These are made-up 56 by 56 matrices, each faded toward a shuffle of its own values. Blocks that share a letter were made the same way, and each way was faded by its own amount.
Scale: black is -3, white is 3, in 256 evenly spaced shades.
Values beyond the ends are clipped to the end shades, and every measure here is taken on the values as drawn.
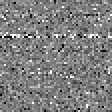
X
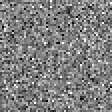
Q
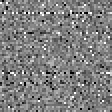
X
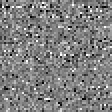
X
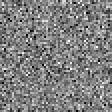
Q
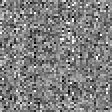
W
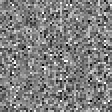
W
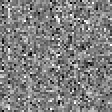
W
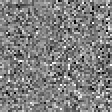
W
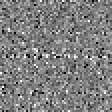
X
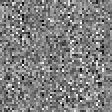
W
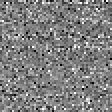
X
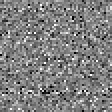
X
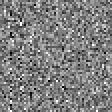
W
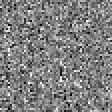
W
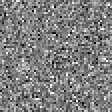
Q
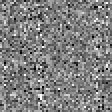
W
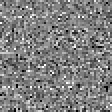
X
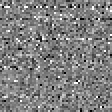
X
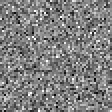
Q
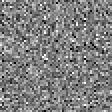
W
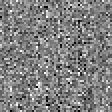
W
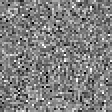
Q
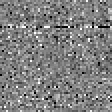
X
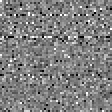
X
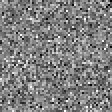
Q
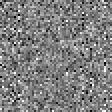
W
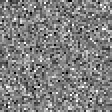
Q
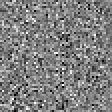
W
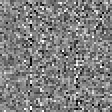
W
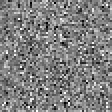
W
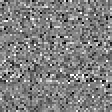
X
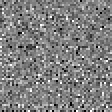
X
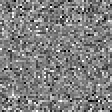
X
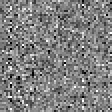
W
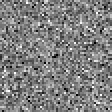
Q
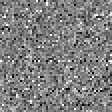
X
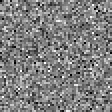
Q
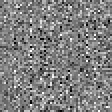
W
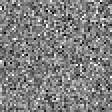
Q
